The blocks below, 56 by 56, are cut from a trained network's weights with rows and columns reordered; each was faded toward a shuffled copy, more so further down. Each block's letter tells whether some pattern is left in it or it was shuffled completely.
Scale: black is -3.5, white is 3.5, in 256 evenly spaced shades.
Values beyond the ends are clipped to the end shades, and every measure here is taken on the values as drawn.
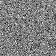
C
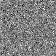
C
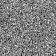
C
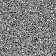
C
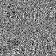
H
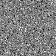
C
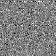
H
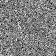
C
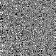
H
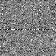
H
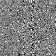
H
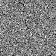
C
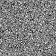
C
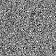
H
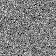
C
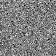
C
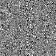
H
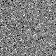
C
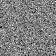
C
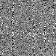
H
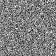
C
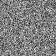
C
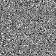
H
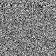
H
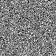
C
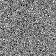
C
